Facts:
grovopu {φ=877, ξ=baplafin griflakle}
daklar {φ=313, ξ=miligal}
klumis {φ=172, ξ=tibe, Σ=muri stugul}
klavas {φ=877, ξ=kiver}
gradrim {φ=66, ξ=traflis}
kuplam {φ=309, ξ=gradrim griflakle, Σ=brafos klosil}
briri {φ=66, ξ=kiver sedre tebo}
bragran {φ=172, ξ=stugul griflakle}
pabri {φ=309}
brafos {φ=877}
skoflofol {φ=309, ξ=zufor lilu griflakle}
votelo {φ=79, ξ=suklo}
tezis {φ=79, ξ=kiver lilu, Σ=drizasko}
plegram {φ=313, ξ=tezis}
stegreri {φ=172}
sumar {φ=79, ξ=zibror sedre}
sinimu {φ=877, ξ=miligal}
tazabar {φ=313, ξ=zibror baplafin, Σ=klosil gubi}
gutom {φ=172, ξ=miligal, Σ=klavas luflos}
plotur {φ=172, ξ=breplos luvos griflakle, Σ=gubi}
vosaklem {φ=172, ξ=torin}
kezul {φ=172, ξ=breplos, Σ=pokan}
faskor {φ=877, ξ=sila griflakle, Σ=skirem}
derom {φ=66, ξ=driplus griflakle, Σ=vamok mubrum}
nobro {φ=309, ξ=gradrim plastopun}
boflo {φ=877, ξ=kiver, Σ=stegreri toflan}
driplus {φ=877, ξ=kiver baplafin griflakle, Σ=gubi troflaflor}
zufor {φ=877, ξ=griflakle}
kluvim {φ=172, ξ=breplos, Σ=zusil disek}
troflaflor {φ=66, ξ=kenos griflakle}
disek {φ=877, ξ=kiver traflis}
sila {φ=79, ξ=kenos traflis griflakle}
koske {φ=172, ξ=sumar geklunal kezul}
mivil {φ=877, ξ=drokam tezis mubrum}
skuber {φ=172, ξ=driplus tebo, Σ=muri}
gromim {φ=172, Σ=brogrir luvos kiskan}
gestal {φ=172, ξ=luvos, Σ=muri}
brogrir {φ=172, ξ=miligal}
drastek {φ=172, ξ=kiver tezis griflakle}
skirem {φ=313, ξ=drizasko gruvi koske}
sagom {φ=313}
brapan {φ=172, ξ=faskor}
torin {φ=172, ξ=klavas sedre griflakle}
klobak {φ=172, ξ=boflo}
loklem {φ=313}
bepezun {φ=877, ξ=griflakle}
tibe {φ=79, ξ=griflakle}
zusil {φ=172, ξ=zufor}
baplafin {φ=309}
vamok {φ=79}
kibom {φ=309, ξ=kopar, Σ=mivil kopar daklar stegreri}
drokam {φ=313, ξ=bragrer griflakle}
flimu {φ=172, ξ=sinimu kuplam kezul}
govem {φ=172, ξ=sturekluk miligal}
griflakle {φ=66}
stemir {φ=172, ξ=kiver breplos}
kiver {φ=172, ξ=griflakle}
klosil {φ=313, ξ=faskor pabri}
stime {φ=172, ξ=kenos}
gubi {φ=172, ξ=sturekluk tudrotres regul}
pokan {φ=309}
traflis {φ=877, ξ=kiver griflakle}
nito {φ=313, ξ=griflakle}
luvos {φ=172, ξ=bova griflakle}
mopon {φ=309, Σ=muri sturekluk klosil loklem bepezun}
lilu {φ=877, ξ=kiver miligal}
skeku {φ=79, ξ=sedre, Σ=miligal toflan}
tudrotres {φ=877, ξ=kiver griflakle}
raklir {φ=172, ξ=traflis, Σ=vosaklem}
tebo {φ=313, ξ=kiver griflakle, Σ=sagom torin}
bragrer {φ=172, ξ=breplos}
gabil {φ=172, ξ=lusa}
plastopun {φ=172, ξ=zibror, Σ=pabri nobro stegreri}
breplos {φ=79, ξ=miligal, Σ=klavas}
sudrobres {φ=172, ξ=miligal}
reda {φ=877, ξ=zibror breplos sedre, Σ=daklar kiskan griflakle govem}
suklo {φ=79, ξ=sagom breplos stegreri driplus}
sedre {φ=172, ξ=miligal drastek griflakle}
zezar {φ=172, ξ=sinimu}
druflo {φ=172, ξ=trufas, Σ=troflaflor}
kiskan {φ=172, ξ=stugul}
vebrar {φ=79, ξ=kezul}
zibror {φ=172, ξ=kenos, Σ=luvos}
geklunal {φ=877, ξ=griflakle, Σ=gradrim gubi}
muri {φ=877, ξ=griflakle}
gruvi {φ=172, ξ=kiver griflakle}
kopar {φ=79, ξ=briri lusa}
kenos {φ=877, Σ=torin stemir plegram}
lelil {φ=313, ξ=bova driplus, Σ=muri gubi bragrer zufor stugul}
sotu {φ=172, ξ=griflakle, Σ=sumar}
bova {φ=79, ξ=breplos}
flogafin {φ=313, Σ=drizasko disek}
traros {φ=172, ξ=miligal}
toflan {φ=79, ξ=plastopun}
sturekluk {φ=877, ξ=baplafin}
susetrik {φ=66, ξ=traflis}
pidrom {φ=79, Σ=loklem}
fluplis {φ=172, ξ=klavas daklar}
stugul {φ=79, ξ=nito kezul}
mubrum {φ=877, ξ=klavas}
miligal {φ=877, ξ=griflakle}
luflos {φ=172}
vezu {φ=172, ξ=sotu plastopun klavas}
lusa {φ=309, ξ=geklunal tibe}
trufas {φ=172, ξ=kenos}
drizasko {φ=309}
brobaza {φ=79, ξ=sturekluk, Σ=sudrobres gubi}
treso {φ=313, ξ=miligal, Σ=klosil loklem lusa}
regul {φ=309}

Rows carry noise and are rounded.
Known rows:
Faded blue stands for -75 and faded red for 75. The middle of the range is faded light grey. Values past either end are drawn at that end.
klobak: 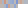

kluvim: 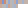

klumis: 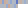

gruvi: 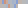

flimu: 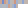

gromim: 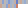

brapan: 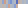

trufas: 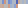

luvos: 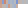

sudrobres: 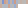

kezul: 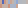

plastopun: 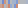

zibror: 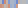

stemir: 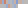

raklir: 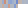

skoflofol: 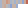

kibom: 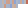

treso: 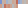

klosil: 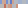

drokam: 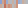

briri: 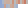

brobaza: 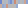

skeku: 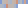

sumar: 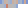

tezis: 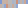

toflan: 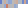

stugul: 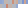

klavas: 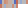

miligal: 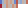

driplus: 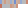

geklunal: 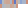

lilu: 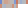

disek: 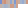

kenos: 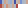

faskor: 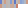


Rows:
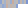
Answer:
kopar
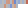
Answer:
lusa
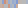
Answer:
sotu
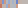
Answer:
stegreri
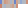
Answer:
zufor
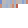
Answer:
brafos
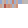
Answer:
nito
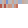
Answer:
sagom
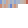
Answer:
regul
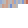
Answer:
kuplam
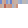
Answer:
tazabar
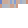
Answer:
tudrotres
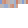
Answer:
mivil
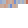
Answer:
drizasko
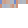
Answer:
boflo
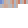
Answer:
gradrim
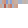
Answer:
lelil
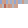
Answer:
tebo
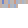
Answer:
zezar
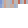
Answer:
troflaflor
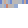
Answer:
sila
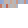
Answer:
breplos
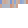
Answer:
grovopu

